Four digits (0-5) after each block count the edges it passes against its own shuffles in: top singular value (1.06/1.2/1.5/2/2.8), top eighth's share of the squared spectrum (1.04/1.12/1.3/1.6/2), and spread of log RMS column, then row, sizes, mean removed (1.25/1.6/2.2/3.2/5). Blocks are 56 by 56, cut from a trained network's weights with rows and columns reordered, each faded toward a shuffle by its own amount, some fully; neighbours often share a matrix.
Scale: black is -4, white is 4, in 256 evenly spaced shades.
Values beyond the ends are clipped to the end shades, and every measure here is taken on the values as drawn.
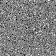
0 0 0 0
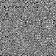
3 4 1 2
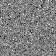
0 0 0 0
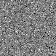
0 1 0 0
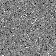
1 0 0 0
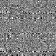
3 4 1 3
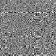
3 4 1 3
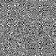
4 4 2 2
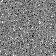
0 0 0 0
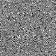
3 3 1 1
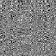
3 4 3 2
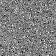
0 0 0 0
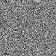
3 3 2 1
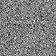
3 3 1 0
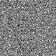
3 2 0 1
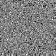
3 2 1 1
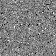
1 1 0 0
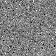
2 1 0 0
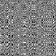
4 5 3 3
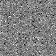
1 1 0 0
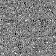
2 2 1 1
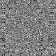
3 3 2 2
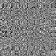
4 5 3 2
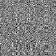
4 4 2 2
